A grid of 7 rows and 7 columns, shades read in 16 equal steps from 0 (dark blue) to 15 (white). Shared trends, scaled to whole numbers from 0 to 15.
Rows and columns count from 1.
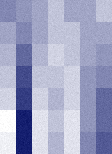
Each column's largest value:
15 8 13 12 13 9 11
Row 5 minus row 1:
5 -6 3 -1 3 -1 -6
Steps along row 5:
down up down up down down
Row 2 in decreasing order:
11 11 9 9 9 9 7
